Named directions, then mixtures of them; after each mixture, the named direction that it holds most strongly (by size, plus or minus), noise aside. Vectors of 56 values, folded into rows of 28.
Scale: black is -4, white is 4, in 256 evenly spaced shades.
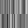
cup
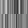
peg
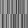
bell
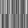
bell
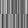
bell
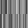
peg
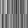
bell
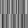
bell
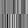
cup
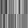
peg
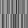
bell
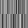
bell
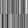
cup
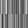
peg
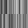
peg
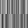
bell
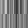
peg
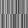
bell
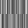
cup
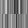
peg
